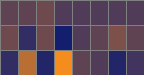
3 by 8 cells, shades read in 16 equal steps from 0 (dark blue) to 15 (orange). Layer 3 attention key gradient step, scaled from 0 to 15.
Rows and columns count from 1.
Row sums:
36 35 42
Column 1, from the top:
5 6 2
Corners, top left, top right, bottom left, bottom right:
5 4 2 3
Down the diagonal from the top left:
5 2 1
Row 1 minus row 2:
-1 3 0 4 0 -1 -3 -1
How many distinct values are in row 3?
7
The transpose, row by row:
5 6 2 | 5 2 11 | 6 6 1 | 4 0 15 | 4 4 5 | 4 5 4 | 4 7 1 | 4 5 3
